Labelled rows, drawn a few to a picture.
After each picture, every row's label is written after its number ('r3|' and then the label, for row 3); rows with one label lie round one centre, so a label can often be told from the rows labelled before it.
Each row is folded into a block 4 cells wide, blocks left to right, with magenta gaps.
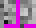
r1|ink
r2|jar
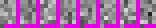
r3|jar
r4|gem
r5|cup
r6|gem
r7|jar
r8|ink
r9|cup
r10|gem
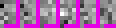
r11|ink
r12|ink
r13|jar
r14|jar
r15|ink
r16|gem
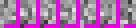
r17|cup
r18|jar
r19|jar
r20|jar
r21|cup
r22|jar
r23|gem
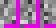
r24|cup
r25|gem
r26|ink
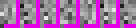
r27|jar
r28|ink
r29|ink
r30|gem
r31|jar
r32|ink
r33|ink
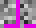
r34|cup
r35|ink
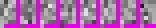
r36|cup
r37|gem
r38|cup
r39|jar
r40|cup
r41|cup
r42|cup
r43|ink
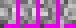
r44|jar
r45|jar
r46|jar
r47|cup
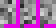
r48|gem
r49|ink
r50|jar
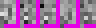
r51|jar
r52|ink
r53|ink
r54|jar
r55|ink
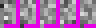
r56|ink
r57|jar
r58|cup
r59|cup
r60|jar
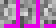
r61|cup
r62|jar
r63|cup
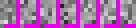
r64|gem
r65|cup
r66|jar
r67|ink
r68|cup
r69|cup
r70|jar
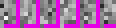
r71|ink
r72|jar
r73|gem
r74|cup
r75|ink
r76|ink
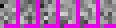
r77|ink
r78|gem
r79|ink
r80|jar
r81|jar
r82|gem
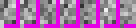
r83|cup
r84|cup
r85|gem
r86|cup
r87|ink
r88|cup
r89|jar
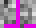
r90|cup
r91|jar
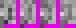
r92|jar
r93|jar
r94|jar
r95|jar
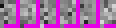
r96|ink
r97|jar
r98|ink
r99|gem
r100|ink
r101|cup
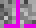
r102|ink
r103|cup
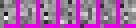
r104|ink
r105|jar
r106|ink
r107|gem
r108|jar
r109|ink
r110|ink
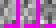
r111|cup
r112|cup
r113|gem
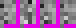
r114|ink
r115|gem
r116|ink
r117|ink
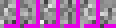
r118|cup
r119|jar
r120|cup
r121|gem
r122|cup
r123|jar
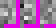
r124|jar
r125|ink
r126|gem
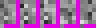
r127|ink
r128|ink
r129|ink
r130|gem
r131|gem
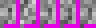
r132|jar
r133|cup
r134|jar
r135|jar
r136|jar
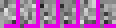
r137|cup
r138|jar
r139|ink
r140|ink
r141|cup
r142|ink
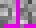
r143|jar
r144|gem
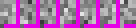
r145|jar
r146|gem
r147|jar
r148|cup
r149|jar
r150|jar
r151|cup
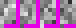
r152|cup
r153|jar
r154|cup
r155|gem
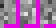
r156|ink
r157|jar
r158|gem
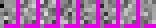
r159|ink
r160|cup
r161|cup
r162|gem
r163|ink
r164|ink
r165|cup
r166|jar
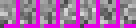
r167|jar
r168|gem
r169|gem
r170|cup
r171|jar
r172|gem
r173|cup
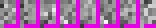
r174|ink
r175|ink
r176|jar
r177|gem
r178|jar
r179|gem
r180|jar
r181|cup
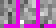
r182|gem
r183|cup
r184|jar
